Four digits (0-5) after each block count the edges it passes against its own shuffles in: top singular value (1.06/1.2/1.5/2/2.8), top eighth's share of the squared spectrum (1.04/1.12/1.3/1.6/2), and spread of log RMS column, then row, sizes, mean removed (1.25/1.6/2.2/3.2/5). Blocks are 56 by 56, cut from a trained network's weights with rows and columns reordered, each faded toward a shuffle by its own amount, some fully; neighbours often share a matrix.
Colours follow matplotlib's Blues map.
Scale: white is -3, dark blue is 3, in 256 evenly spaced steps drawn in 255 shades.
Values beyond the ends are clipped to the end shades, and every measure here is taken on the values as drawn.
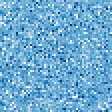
0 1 0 0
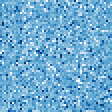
0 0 0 0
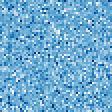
0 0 0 0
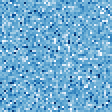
0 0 0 0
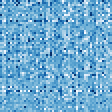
3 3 0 3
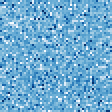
0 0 0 0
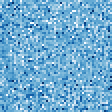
1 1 0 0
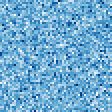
0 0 0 0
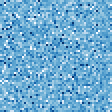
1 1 0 0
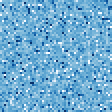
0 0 0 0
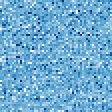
1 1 0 0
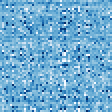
2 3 3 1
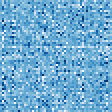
2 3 3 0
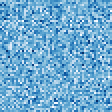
3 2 0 1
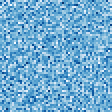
3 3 1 1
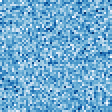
1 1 0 0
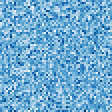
2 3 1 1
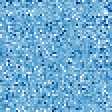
1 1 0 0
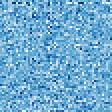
2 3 1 2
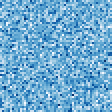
2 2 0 0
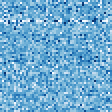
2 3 1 2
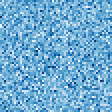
2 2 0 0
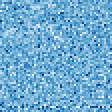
1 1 0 1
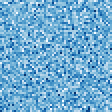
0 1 0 0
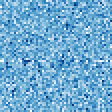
2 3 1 1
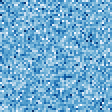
1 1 0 0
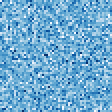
0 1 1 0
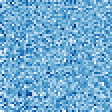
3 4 2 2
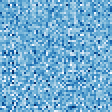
3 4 2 2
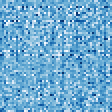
2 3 0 3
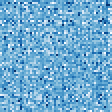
2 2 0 2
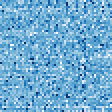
1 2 1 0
